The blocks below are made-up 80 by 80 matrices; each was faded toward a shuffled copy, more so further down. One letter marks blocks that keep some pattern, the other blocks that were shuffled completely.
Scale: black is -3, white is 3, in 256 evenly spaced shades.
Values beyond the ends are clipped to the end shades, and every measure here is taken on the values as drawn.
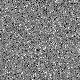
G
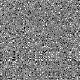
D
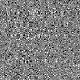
D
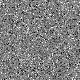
G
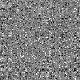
D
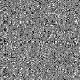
D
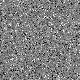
G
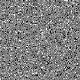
D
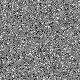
G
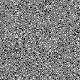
D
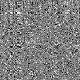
D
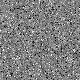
G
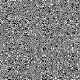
D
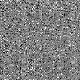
D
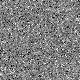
G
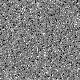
G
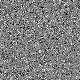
G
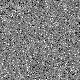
G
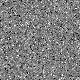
G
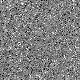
G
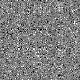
D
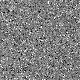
G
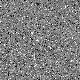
G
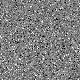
G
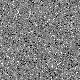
G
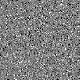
D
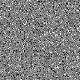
D
